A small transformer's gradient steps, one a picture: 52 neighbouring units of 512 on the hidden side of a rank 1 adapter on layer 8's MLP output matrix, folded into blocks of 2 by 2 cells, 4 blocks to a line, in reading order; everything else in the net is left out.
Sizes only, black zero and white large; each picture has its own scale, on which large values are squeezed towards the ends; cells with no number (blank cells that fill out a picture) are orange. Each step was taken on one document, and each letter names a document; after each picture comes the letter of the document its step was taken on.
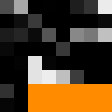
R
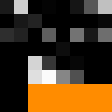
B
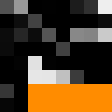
R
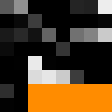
R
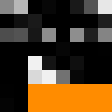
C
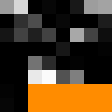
B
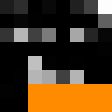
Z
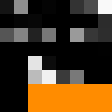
Z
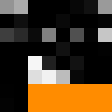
B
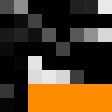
R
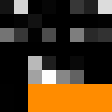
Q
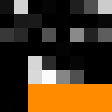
C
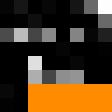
Z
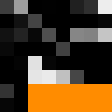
R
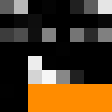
Z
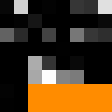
Q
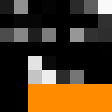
Z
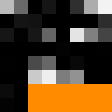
C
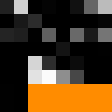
B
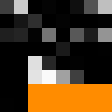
B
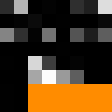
Q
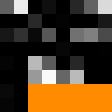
Q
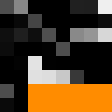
R
